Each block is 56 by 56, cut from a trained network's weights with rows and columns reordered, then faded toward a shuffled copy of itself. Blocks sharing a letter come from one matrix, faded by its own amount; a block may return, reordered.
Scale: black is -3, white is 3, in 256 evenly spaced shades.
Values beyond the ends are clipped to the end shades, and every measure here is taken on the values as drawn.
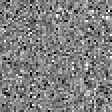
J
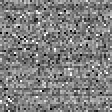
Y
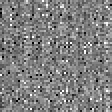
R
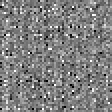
R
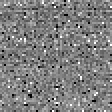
Y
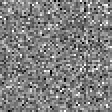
J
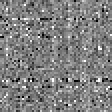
R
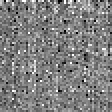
R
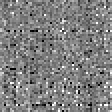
R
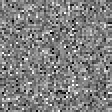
J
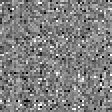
R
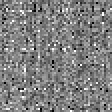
R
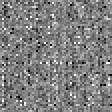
R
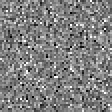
J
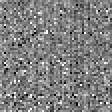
R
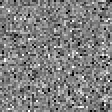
J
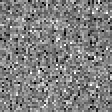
J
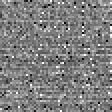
Y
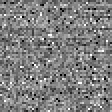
Y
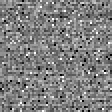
Y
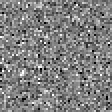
J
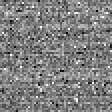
Y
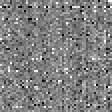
R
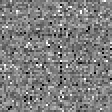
Y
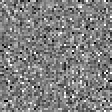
J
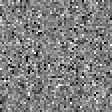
J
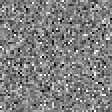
J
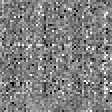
R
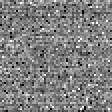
Y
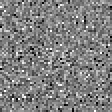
J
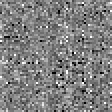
R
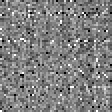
R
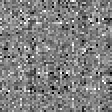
R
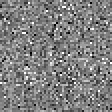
J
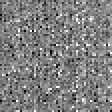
R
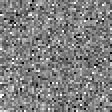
J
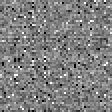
Y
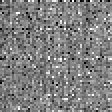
R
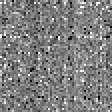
R
